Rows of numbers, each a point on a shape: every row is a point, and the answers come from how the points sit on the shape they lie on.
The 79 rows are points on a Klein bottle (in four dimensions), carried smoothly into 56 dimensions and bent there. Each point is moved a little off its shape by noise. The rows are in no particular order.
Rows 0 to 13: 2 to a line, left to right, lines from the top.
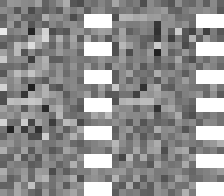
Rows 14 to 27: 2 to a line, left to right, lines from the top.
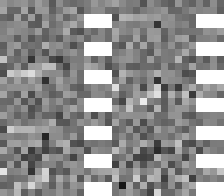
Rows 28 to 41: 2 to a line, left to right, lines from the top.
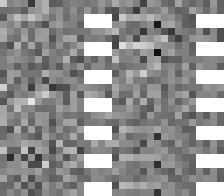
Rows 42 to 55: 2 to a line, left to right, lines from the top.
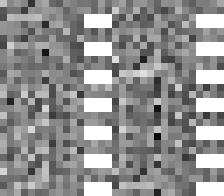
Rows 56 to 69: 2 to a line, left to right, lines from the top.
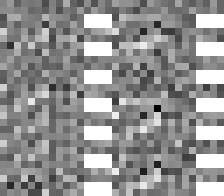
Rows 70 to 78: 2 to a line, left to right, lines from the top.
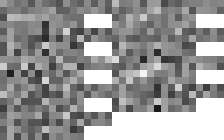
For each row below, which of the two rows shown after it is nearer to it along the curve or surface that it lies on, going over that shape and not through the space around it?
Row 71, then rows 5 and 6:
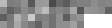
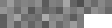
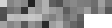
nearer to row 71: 6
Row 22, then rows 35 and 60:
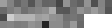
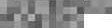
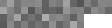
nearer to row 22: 60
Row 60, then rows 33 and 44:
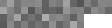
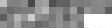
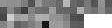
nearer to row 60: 44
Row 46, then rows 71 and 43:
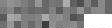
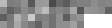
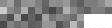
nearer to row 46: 43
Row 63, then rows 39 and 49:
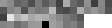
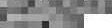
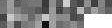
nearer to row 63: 49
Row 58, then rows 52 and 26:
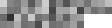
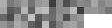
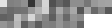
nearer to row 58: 26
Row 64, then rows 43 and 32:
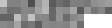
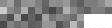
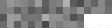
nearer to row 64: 43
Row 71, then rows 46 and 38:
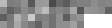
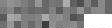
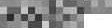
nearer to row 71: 38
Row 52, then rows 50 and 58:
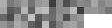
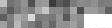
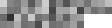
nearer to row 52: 50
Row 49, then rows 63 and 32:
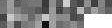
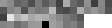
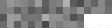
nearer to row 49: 63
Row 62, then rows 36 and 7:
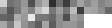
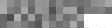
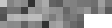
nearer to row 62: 36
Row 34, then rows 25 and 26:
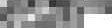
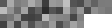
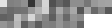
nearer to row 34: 26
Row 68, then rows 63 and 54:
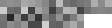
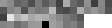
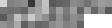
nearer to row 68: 54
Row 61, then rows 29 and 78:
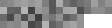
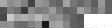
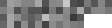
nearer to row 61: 78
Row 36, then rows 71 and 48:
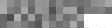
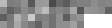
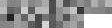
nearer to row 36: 71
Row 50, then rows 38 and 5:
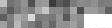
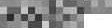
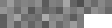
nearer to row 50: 38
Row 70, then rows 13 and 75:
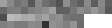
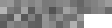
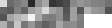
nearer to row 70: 75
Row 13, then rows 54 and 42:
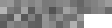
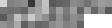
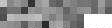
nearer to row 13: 54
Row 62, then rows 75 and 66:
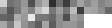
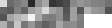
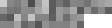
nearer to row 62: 75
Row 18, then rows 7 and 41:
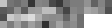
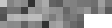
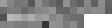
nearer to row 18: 41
